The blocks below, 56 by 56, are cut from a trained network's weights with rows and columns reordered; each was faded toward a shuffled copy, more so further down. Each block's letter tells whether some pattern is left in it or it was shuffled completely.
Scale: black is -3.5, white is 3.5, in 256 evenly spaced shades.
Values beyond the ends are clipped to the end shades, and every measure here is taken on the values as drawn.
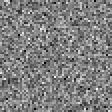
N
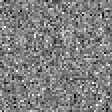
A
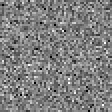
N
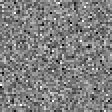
N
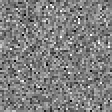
A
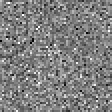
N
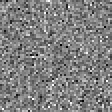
A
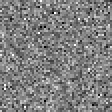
A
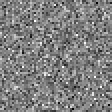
A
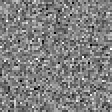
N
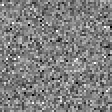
N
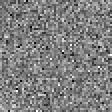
A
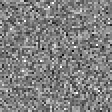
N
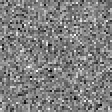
N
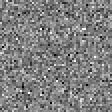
A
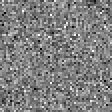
N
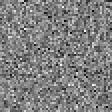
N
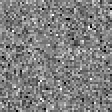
A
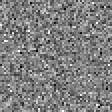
A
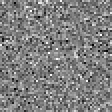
A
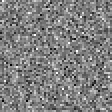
A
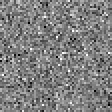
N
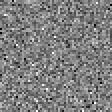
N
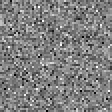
A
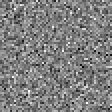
A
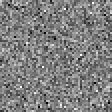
A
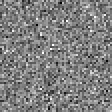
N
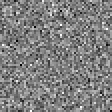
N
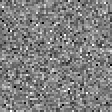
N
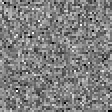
A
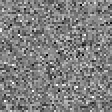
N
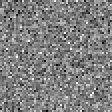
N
